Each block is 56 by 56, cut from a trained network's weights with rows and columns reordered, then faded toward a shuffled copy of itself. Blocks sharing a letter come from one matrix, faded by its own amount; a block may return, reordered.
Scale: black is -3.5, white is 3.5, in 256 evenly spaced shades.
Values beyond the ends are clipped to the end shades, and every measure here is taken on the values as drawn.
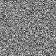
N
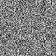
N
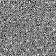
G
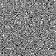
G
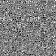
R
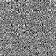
G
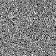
G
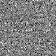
R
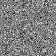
G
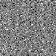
R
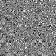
R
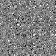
R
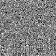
G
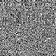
G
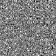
G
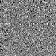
G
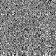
G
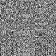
N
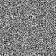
N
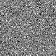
G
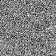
N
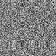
N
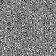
R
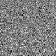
G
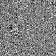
G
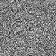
N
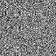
N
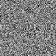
N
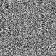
N
